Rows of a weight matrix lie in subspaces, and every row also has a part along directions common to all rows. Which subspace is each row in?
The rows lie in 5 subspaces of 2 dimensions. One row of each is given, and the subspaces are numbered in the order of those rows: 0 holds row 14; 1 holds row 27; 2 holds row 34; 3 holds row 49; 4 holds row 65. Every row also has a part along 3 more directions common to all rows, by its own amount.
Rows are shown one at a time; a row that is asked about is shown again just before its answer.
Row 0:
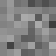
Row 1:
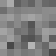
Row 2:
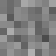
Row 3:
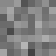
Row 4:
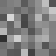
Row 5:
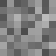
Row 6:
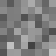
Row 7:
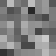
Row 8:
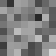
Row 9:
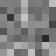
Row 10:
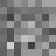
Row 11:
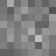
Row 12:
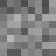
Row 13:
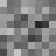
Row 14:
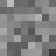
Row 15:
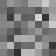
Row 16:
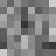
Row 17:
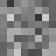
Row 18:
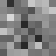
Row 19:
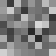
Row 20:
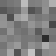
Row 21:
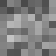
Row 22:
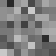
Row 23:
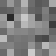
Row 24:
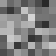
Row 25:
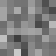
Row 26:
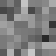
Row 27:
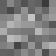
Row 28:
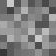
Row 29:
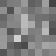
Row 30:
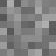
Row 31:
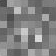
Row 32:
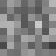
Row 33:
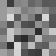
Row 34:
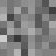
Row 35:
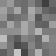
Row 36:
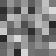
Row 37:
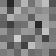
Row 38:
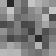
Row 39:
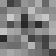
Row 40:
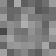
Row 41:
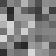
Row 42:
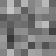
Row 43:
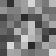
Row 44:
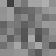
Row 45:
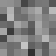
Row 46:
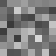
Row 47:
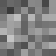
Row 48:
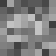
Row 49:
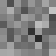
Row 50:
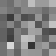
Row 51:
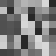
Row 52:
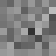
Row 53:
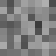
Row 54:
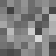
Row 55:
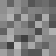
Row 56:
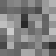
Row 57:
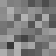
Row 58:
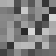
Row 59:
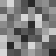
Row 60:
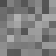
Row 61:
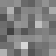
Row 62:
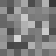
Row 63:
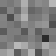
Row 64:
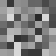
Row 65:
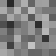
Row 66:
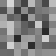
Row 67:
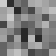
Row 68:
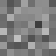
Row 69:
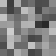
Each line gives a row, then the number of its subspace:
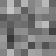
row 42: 1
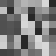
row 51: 4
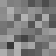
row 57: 0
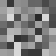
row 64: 0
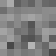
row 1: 0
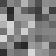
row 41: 2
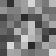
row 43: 0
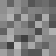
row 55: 0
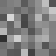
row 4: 2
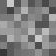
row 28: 3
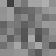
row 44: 3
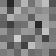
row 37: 4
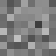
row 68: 4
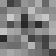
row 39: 4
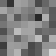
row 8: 0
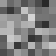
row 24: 1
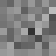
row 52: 3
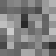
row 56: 4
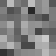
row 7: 4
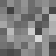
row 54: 3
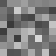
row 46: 3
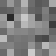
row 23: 2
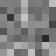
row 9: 2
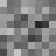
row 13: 1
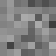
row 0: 0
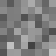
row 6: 0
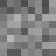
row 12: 1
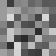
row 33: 0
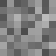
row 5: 1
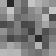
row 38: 3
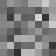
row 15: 0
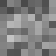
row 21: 1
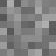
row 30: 1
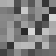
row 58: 3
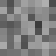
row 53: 4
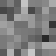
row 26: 2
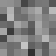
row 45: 2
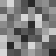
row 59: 0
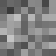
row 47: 1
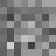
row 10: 0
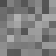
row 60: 1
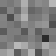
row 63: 2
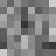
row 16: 4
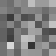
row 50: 0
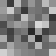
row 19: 3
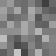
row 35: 2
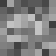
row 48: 1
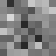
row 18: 3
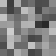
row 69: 1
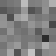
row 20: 2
